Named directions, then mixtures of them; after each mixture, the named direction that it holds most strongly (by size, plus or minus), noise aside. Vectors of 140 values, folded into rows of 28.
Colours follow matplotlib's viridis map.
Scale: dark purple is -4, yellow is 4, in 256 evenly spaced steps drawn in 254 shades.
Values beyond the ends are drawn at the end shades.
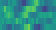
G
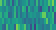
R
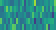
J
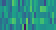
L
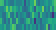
J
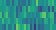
R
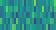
J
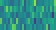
J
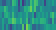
L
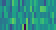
L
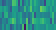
L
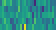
J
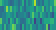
J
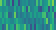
R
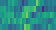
G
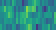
G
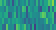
R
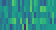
L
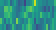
G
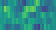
G
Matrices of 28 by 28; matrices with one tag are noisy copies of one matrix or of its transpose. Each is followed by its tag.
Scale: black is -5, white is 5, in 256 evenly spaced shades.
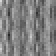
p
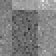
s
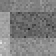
s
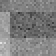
s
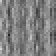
p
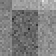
s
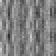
p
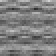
p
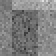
s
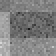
s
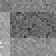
s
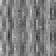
p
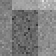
s
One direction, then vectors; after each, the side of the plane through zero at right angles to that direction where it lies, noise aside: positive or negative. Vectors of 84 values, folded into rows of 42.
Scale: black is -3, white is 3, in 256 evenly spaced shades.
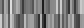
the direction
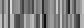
positive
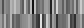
positive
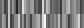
negative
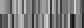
negative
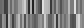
negative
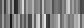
negative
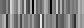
positive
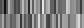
negative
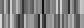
positive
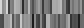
positive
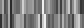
negative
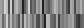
positive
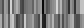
positive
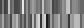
negative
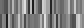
negative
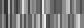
negative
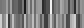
positive
